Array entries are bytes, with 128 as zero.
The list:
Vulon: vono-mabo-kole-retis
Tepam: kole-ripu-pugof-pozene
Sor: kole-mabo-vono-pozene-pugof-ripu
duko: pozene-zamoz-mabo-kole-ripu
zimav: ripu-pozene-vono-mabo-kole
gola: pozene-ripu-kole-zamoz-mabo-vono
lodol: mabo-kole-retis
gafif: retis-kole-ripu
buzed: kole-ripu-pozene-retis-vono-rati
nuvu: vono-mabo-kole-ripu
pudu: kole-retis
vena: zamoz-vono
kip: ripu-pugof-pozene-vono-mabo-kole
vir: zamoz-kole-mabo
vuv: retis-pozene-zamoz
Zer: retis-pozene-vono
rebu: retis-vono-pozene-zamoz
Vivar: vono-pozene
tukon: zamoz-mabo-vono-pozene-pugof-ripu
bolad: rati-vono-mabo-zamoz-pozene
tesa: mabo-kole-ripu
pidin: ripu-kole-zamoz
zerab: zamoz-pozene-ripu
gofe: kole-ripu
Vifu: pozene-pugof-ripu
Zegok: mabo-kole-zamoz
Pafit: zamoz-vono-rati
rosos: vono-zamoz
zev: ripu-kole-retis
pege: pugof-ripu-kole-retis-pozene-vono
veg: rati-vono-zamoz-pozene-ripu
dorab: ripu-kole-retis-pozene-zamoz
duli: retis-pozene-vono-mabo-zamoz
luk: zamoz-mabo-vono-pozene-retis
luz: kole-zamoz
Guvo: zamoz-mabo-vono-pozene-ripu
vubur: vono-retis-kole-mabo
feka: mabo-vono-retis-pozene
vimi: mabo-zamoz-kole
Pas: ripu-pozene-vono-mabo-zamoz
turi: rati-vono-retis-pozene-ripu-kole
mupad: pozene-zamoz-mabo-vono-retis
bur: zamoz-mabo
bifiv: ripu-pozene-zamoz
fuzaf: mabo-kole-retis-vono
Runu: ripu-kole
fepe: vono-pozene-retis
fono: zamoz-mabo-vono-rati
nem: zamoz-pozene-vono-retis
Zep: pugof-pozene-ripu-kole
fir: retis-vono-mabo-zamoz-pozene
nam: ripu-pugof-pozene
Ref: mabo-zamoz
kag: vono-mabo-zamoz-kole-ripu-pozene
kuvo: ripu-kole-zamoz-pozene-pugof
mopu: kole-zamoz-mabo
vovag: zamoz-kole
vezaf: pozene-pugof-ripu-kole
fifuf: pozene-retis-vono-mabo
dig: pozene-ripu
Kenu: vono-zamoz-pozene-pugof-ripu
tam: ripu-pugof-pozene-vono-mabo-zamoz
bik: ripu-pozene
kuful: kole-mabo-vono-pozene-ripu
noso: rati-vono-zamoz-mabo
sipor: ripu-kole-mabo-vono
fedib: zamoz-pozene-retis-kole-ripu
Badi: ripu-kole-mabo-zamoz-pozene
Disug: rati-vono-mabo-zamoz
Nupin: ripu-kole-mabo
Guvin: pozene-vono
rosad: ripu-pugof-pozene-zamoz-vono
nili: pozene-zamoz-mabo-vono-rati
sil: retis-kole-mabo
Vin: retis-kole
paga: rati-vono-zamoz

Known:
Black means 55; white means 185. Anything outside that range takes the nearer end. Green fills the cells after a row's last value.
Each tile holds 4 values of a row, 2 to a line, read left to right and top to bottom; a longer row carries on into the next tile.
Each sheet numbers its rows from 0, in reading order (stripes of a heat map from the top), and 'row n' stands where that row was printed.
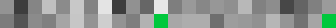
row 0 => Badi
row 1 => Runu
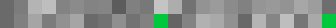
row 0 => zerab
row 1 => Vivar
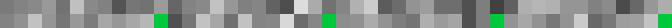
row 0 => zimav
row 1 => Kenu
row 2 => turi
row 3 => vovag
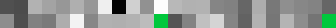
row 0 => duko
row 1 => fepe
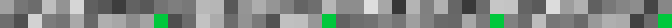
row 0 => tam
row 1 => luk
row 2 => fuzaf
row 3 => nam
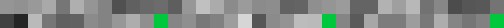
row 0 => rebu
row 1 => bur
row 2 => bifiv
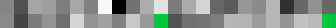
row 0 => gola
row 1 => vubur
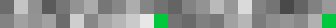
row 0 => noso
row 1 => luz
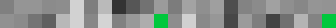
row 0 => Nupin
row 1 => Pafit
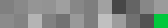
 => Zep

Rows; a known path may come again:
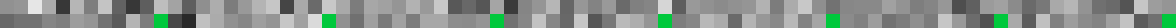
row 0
fuzaf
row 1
fir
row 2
zev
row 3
Guvo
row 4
veg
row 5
Zep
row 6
Vifu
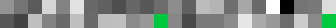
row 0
tam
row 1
gola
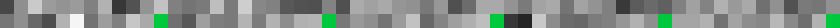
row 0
vir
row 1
Pas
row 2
vovag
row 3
rebu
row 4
Runu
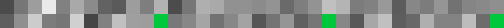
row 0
tukon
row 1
zerab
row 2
Guvin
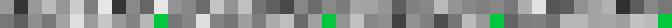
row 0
Badi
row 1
kip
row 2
Pafit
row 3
vubur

